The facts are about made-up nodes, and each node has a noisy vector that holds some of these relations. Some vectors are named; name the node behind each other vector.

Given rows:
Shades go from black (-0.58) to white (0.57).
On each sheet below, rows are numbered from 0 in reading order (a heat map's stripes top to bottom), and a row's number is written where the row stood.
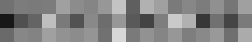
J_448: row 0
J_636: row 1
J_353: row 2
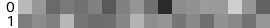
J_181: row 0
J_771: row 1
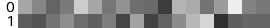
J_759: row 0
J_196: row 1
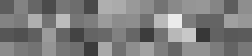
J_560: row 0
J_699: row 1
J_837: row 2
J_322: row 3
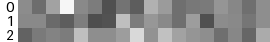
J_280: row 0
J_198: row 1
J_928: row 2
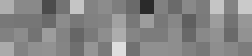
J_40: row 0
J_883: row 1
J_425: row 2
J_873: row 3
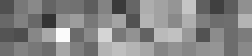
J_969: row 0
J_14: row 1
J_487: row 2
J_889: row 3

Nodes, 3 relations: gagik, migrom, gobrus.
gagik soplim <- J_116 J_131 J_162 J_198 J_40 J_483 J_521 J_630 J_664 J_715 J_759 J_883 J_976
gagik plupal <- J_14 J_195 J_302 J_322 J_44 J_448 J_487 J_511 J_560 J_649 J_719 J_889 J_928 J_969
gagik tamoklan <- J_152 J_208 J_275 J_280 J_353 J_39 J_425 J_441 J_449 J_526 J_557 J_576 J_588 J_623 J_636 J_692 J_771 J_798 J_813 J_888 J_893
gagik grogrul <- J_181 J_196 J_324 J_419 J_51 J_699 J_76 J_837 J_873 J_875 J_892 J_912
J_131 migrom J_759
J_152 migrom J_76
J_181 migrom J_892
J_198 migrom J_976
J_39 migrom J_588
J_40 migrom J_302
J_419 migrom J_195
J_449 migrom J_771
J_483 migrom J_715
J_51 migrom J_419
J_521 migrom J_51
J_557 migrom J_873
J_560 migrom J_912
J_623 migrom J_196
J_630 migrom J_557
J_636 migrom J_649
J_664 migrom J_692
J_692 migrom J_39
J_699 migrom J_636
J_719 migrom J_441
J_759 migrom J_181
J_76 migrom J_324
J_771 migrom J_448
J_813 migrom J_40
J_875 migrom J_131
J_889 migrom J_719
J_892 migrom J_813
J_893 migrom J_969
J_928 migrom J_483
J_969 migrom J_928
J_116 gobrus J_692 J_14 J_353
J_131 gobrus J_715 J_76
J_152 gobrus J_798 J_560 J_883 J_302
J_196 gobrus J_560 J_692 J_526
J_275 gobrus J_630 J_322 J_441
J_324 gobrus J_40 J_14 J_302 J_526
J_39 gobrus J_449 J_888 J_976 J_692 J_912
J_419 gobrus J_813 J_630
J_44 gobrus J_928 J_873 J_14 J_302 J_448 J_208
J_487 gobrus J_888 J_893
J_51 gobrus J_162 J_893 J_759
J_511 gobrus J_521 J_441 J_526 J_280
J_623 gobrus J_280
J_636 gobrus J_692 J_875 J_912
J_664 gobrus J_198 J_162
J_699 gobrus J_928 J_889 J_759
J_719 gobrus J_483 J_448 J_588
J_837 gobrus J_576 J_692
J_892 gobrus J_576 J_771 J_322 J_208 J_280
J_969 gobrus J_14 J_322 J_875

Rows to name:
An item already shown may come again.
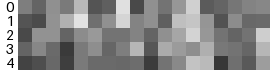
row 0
J_664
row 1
J_487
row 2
J_152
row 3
J_14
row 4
J_116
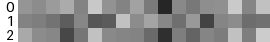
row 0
J_813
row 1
J_198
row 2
J_40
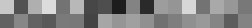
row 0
J_892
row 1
J_560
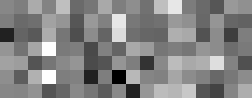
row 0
J_699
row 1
J_912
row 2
J_692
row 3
J_280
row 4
J_875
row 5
J_623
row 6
J_324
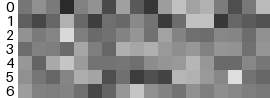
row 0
J_44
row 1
J_837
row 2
J_441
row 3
J_889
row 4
J_419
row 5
J_131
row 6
J_76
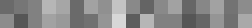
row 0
J_888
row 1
J_715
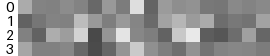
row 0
J_873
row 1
J_719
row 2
J_51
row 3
J_76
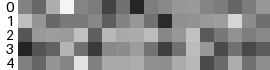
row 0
J_275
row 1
J_181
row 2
J_893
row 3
J_39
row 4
J_162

